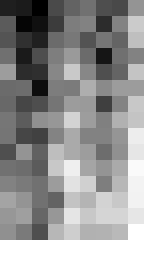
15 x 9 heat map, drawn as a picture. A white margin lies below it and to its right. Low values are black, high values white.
Roughest part: top right. Mirror symmetry: none. Odd rows or columns: none. Stripes: upright, repeating 2 times. Slope: up to the bottom right. Calmest part: bottom left.
